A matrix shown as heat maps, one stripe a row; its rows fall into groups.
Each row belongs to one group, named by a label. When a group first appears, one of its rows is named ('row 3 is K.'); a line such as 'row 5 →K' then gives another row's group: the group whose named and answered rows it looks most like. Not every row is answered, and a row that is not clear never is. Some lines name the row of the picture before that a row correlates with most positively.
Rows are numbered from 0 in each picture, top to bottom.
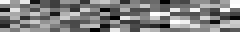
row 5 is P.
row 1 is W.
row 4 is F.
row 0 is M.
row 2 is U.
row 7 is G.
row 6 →U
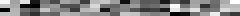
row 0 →M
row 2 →U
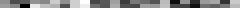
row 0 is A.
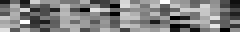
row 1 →F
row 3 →F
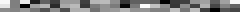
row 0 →M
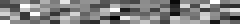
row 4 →F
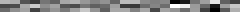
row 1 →P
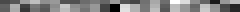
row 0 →P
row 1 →F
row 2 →F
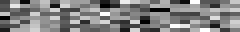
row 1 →U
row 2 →U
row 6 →P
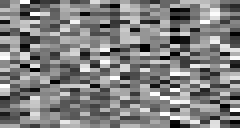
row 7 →G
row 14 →M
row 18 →P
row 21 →A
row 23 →G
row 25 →P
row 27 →W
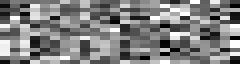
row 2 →P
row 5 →F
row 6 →M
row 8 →P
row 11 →M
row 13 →M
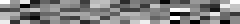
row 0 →M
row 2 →P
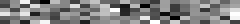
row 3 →M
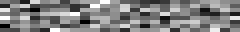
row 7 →A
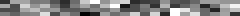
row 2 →P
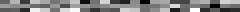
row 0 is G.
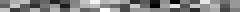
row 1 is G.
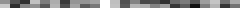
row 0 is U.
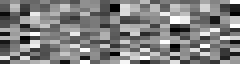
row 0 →W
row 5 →P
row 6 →W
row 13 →F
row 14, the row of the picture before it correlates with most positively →1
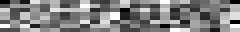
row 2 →A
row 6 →M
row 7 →P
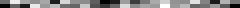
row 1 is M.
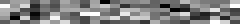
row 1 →M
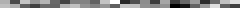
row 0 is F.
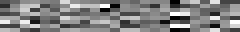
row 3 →P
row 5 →M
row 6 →P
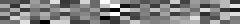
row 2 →F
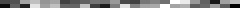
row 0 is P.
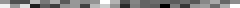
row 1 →M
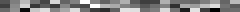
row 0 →A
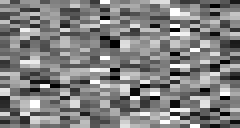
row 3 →P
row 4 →U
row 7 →G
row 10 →F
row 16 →P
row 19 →F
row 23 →G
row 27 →P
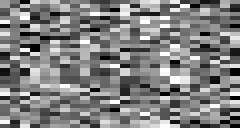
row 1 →G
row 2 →F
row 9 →W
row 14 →U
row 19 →P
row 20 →P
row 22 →A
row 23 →M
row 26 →W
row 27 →F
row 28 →W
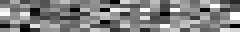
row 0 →F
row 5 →U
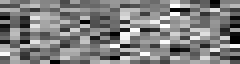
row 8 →F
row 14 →F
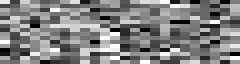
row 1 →P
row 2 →A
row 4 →U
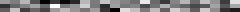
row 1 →A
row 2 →F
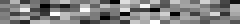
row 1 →W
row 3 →A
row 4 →U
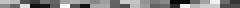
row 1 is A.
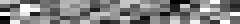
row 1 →G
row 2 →G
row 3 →M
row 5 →U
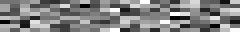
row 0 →W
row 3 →P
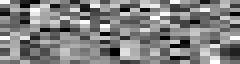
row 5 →A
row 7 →W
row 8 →U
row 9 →M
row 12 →F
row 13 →F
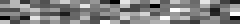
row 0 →F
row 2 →P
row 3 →W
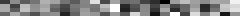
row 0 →U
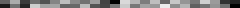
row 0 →F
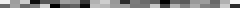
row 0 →M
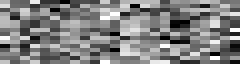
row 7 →W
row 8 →F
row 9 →M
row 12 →F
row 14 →W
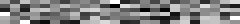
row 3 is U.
